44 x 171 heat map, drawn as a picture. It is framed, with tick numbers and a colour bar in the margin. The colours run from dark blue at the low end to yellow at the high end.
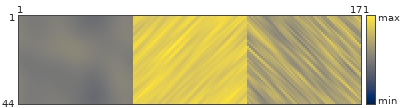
It is made of 1 by 3 panels. Panel 1,1: middling, smooth, faint in contrast. Panel 1,2: very high, slanting up to the right, faint in contrast. Panel 1,3: high, slanting down to the right.
